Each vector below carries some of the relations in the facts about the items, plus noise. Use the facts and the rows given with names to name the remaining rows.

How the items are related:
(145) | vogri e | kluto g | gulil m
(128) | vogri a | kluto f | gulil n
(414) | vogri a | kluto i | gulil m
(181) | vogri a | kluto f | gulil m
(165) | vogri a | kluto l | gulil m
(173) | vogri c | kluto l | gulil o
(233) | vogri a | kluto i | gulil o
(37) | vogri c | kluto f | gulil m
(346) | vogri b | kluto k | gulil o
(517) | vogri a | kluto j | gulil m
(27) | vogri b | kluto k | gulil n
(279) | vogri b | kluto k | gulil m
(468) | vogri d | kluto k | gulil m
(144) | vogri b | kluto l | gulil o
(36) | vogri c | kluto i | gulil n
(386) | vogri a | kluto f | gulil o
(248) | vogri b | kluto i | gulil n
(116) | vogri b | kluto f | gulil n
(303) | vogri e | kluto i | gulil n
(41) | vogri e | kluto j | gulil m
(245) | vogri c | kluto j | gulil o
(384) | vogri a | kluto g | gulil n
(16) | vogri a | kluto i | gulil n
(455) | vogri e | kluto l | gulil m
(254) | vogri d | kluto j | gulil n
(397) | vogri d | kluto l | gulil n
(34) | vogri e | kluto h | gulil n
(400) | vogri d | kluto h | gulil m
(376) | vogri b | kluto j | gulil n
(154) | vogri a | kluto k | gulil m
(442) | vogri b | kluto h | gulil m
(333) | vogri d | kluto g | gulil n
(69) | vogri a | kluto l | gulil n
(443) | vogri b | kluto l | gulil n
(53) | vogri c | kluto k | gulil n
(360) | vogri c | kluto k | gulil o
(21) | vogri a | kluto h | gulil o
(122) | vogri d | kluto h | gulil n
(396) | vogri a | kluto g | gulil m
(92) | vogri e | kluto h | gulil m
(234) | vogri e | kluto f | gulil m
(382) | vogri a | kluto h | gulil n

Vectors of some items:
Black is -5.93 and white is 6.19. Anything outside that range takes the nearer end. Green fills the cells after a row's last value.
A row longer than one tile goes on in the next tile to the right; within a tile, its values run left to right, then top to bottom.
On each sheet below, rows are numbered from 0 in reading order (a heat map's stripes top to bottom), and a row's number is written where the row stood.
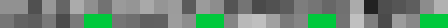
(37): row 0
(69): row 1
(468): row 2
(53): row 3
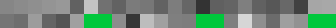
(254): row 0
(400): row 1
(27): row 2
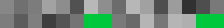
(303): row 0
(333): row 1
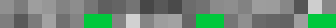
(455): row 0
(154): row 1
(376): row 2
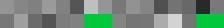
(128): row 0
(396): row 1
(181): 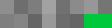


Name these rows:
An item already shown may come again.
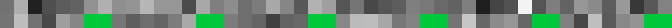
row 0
(53)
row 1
(443)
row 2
(16)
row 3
(468)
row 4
(360)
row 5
(122)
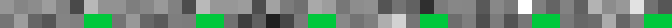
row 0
(128)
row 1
(128)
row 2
(36)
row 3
(396)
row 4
(245)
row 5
(144)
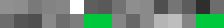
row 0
(173)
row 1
(145)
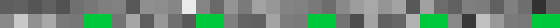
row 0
(279)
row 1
(386)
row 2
(165)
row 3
(397)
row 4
(400)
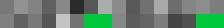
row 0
(382)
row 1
(414)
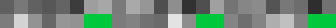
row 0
(27)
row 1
(384)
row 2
(145)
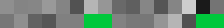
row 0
(128)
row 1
(21)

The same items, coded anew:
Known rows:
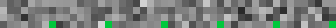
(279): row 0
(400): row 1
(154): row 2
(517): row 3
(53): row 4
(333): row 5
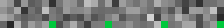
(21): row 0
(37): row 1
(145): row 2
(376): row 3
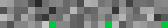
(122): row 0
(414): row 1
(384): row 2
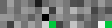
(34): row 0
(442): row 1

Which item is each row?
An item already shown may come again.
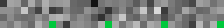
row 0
(455)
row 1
(122)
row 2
(443)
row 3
(414)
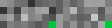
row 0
(254)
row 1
(396)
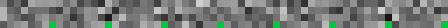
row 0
(279)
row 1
(36)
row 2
(16)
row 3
(37)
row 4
(386)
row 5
(279)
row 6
(36)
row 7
(468)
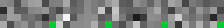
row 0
(128)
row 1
(69)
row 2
(346)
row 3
(382)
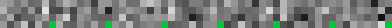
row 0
(144)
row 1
(397)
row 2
(165)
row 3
(346)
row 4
(245)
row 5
(360)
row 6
(34)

